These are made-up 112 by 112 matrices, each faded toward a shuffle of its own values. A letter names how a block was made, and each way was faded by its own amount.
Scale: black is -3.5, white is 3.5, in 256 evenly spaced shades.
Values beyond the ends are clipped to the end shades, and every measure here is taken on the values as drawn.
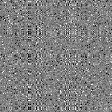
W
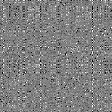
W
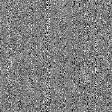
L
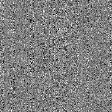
L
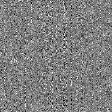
L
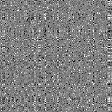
W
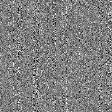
L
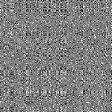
W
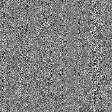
L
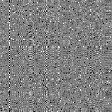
W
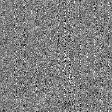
L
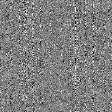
L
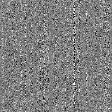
L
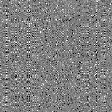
W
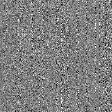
L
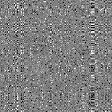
W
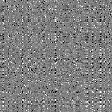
W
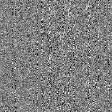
L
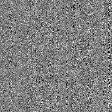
L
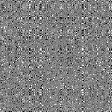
W
